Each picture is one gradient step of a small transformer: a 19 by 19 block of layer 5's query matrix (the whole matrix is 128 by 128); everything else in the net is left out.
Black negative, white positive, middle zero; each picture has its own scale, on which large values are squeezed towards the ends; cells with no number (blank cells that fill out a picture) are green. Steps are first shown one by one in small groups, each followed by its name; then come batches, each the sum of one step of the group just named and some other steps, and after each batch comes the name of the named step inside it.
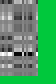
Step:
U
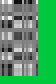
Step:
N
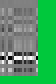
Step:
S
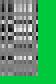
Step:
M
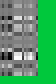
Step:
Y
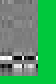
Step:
N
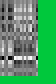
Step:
M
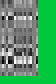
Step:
U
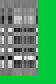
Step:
Y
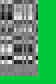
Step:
M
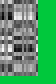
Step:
M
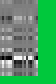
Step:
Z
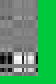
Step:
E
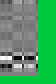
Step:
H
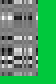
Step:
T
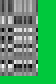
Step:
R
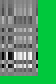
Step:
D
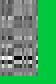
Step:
T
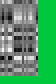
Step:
E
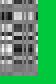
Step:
Z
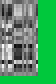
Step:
R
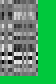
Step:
T
